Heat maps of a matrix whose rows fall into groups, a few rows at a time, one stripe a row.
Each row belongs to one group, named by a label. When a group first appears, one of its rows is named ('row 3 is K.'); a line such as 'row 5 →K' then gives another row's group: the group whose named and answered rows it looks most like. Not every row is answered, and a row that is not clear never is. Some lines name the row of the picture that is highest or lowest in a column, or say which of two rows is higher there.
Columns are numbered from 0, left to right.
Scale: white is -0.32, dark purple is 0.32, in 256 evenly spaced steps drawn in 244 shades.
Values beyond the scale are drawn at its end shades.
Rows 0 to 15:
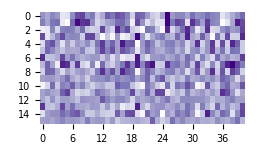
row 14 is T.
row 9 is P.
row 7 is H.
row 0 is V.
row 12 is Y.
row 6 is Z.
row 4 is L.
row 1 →V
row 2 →T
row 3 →Z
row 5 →L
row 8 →L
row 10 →T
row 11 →P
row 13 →Z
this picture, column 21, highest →7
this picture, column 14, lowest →3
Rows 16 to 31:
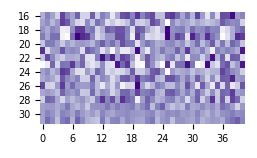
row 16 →H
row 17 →P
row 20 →L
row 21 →Z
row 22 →L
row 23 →T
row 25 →H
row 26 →Z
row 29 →P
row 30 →H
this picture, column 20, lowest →23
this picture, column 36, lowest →19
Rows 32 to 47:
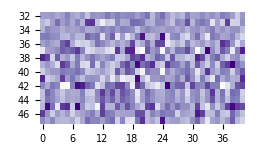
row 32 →P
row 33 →Z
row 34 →L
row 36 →P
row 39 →H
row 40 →T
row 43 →L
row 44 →L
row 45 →H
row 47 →Y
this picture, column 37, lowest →42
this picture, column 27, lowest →46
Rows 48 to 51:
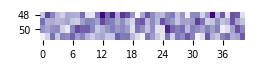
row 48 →L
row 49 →Y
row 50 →V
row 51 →T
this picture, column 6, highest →51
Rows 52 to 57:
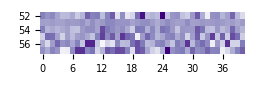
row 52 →Y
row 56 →Z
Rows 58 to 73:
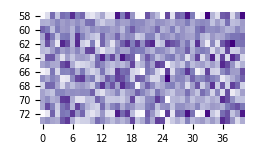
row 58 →T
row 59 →Z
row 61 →H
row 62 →H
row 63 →Z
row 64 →L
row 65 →P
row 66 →T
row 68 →L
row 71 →H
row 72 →T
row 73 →P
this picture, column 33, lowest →62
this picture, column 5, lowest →67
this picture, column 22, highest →62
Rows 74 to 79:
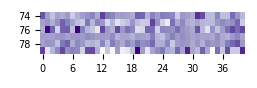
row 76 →H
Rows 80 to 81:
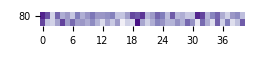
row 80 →Y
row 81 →Z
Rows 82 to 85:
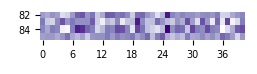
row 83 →Z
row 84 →V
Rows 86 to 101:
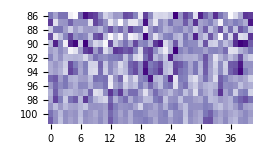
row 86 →V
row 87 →Z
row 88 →L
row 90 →H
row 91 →V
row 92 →Y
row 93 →H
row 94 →H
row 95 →Y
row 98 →H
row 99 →Y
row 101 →Y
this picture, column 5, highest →90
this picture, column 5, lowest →86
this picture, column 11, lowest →90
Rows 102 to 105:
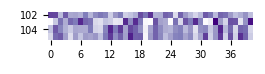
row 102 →Y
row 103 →T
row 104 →L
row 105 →L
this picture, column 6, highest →103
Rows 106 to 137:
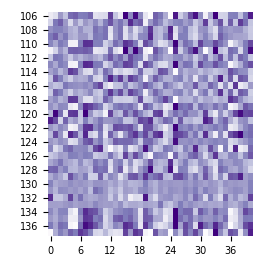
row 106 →T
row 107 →L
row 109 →Y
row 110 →V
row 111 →T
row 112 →L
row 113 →V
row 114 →P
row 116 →Z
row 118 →P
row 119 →V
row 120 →H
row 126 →T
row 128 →Y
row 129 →H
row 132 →Z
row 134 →V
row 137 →T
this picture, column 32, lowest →137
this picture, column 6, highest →137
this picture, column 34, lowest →125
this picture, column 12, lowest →125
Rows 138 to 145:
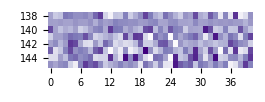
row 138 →Z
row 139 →P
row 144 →T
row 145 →V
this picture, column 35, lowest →144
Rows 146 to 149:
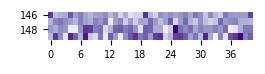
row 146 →Z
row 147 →Y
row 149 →H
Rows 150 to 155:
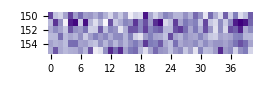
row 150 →Z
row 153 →Y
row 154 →H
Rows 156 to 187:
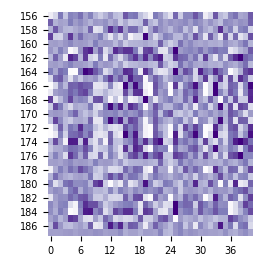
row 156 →T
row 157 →Z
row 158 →L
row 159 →Z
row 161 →V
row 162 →H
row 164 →V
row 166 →T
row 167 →T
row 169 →L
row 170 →P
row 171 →L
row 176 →H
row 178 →T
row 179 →L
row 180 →Z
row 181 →H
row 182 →T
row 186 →L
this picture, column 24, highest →170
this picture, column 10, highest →180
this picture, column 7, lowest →185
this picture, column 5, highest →174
